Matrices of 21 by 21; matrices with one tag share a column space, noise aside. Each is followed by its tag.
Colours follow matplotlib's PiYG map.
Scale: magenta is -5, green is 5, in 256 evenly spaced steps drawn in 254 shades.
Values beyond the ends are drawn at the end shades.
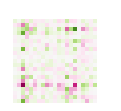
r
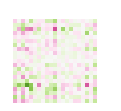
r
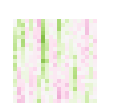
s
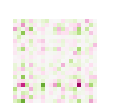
r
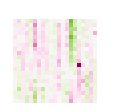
s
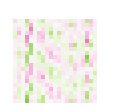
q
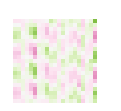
q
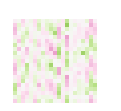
q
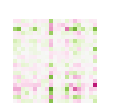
r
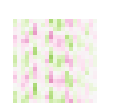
q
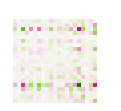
r
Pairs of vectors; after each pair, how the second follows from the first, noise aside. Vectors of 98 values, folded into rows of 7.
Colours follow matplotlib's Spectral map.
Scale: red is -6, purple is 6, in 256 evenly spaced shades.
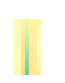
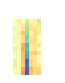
scaled up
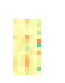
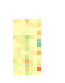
sign-scrambled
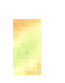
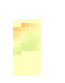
partly zeroed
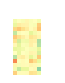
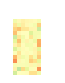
sign-scrambled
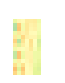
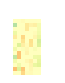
partly zeroed
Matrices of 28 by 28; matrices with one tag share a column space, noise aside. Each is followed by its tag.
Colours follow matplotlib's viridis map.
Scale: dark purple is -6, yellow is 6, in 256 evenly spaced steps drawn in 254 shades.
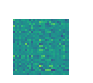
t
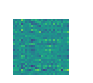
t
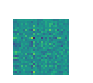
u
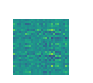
u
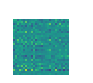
t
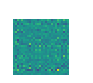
t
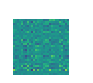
t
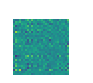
t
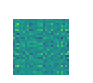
u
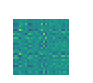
u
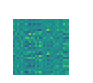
u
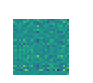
t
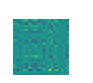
t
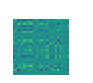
t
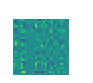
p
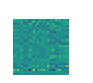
t
